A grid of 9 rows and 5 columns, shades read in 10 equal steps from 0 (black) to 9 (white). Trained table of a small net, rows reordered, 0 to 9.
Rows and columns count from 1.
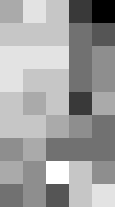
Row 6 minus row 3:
-1 -1 -2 1 -1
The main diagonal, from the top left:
6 7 8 4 6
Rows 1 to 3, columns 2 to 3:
8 7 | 7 7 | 8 8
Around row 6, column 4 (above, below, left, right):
2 4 6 4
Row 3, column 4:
4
